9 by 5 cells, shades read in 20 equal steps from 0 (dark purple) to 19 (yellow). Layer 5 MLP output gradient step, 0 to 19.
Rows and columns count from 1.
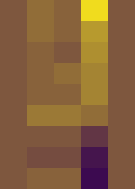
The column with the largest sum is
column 4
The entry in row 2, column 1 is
7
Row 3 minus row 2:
0 -1 -1 -1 0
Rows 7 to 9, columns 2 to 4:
7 7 4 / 6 6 1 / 8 8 0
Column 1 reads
7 7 7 7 7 7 7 7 7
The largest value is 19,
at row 1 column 4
